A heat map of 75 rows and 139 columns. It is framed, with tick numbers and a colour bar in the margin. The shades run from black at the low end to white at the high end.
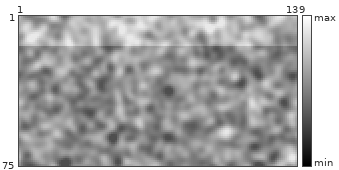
No regular stripes run through it. The field is mottled with small blotches. The ninth with the highest average is the top middle. The top part is higher, up to a seam about 20% of the way down.
